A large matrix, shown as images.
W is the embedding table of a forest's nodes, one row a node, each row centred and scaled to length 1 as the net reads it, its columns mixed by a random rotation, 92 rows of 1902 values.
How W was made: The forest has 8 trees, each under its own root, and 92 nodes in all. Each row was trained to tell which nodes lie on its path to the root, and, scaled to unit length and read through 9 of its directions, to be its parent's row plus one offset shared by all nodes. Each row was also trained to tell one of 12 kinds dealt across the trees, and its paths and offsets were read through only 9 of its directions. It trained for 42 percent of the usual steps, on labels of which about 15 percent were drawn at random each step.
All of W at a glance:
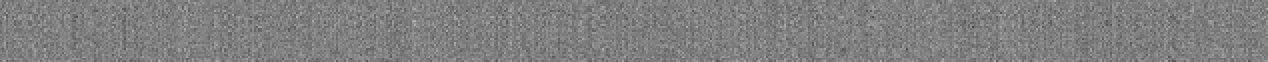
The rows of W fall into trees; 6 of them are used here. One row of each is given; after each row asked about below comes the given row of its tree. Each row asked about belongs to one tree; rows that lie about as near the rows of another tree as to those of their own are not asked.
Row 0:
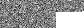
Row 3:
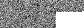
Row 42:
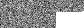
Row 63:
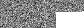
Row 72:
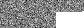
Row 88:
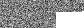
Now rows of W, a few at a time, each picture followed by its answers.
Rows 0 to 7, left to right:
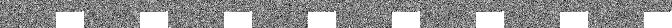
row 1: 88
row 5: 88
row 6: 88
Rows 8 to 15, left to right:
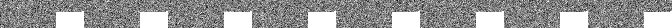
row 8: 42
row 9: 72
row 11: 63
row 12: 88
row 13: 42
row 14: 63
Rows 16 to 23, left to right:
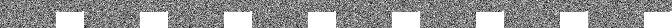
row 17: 0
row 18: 42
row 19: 3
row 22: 88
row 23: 88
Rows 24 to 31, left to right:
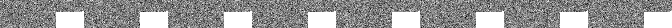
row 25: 63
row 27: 88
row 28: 63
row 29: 0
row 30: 63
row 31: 63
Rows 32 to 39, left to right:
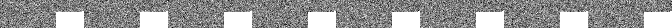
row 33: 42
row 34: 63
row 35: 3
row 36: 63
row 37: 63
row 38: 42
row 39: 0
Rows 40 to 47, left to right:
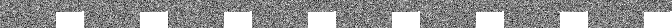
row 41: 88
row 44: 0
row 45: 3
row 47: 42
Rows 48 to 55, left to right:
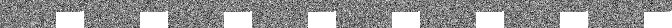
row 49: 42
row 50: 0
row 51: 88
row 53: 42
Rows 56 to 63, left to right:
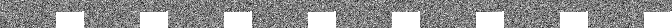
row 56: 0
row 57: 88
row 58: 88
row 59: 0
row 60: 42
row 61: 0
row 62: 42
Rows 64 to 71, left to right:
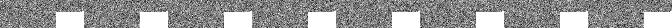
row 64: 88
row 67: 88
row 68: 63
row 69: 0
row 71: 63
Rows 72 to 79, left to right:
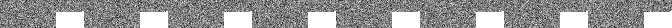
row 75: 3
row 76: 72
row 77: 42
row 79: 63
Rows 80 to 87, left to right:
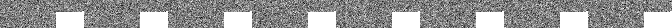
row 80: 0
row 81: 63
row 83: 42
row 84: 42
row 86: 42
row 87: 0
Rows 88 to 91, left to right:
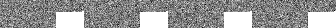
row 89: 3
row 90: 0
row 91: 63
